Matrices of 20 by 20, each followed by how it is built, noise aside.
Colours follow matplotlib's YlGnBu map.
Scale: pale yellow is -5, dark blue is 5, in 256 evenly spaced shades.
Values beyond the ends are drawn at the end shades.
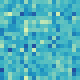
low rank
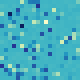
sparse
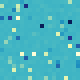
sparse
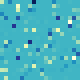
sparse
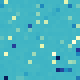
sparse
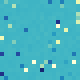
sparse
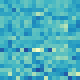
low rank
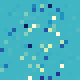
sparse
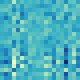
low rank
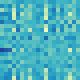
low rank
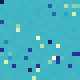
sparse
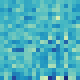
low rank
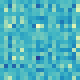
low rank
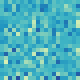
low rank
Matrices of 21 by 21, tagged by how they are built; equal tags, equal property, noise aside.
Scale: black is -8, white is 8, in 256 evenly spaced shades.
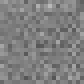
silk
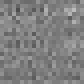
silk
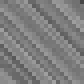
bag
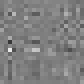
silk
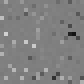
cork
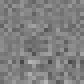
silk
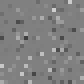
cork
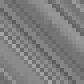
bag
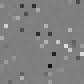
cork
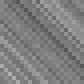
bag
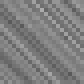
bag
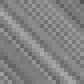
bag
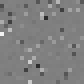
cork
